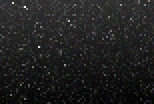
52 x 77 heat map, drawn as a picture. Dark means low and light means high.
The grain is fine, like static. No single row or column stands out from its neighbours. The field climbs toward the top. On average the colour sits 10% of the way up the scale. No regular stripes run through it. Most values sit low, with a long tail of high ones.
